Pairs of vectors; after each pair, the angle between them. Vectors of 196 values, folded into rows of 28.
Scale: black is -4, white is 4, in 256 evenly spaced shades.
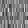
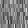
partly aligned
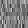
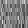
nearly parallel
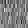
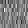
nearly parallel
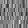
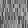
partly opposed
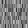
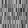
nearly parallel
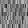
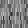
partly opposed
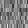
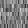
nearly opposite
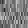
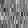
nearly parallel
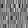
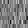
orthogonal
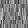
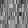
orthogonal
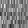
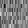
nearly opposite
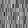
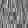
partly aligned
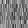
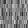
partly opposed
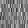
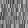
nearly parallel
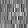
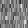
orthogonal
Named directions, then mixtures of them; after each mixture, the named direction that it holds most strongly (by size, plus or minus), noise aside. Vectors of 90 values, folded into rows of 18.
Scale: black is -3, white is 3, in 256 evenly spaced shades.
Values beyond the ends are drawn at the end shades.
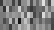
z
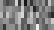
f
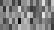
z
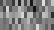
z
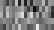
f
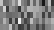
z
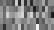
f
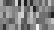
f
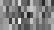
z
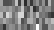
f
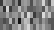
z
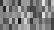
z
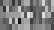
z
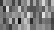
z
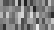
f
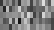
z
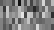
z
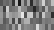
z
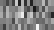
f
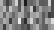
f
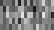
z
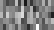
f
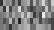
z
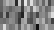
f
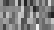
f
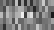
f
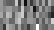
f
